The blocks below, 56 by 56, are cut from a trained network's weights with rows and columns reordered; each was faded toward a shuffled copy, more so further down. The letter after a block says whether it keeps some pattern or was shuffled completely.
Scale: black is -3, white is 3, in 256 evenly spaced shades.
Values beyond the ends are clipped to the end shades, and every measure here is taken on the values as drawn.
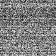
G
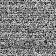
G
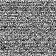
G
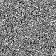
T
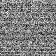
G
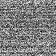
G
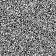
T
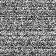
G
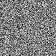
T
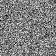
T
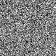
T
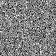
T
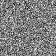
T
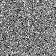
T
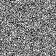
T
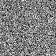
T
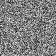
T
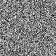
T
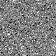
T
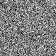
T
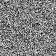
T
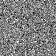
T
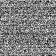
G
